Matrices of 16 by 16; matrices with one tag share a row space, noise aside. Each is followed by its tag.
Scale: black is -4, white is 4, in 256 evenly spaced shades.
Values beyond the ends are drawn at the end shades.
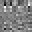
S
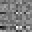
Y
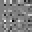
S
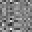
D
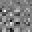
D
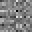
Y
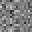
D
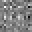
S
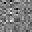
D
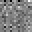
S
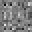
S
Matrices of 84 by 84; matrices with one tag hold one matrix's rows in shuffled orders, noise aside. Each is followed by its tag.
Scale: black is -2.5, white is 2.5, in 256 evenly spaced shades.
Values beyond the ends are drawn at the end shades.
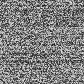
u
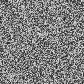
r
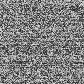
u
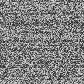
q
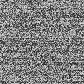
u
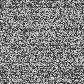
q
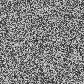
r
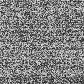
u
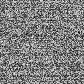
q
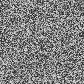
r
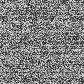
u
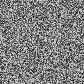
r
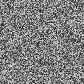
r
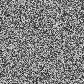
r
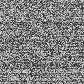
u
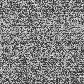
u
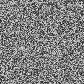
r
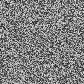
r
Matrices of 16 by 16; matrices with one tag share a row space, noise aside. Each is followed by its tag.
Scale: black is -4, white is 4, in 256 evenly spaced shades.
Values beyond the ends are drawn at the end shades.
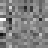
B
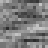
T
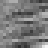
T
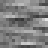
T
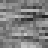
T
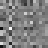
B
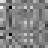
B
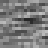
T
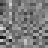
B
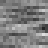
T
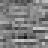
T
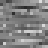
T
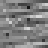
T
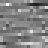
T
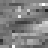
T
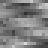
T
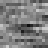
T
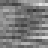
T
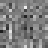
B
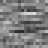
T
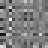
B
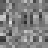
B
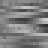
T
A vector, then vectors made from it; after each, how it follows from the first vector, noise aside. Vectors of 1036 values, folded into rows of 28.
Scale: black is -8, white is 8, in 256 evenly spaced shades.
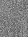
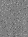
partly zeroed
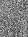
scaled up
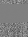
partly zeroed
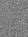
partly zeroed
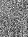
scaled up
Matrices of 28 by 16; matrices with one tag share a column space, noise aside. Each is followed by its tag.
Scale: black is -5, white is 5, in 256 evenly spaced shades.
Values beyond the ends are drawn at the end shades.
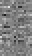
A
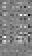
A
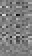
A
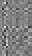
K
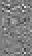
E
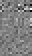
E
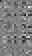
A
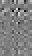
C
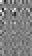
C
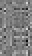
K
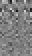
C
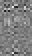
E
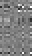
E
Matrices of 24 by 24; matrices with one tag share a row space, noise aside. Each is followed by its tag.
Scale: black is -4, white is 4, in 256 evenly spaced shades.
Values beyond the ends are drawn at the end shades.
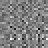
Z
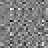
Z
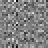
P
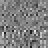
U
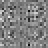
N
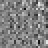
Z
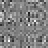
N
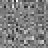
P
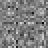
P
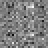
P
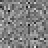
N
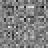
P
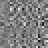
Z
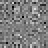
U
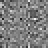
N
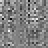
N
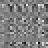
Z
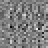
Z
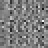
Z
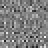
U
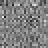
U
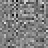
P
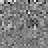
N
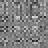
U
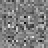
P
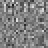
P
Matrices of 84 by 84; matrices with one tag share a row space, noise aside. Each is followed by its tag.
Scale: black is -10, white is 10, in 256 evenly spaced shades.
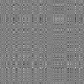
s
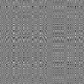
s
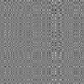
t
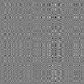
t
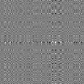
t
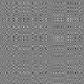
s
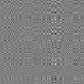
t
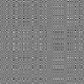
s
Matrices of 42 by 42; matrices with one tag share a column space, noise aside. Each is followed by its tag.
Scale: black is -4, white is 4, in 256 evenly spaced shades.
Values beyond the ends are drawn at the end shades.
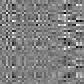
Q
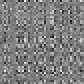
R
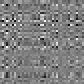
Q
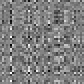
R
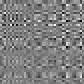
Q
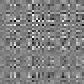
Q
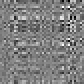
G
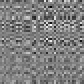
G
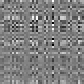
G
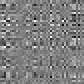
Q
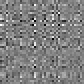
Q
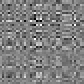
Q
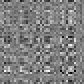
R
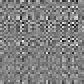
G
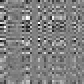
G
